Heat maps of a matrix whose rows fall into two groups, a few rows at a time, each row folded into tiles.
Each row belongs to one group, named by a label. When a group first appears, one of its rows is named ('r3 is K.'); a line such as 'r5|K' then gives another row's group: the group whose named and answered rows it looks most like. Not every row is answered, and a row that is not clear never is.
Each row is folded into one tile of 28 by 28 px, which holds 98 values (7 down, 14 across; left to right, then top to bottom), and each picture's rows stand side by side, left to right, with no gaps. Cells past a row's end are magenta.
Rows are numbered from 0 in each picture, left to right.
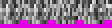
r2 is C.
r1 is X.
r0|X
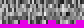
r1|C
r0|C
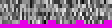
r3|C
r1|X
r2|X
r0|C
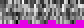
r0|X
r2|X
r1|X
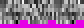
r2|X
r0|X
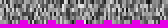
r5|C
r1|C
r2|X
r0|C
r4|C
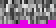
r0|X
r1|C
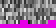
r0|C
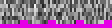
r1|X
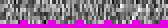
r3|C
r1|X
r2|C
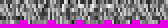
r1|C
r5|C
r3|X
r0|C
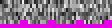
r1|C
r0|X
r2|X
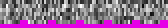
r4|C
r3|X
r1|C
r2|X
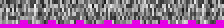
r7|X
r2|C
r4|C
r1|X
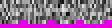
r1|C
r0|C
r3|C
